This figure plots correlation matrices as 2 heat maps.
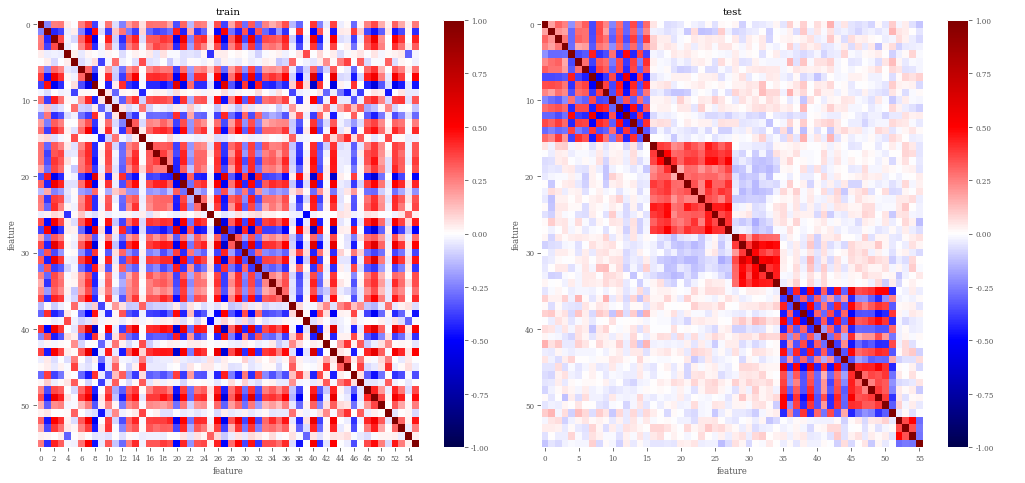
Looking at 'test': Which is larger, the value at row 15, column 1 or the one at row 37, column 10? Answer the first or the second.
the first
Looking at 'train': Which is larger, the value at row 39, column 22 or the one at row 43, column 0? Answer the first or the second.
the second
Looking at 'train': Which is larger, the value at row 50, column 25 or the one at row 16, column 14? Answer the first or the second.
the second
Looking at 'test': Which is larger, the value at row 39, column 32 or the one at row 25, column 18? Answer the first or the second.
the second
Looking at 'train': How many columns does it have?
56
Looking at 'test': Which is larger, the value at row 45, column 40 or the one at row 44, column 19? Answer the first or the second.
the second
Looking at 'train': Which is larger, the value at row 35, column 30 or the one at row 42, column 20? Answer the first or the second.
the second
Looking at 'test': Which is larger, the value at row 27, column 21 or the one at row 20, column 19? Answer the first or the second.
the first
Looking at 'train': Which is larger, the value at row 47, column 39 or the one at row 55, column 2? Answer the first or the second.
the second
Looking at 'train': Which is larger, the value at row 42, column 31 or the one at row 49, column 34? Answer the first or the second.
the second
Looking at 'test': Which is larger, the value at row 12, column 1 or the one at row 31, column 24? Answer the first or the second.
the second
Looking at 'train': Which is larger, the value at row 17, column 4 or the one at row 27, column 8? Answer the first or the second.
the second
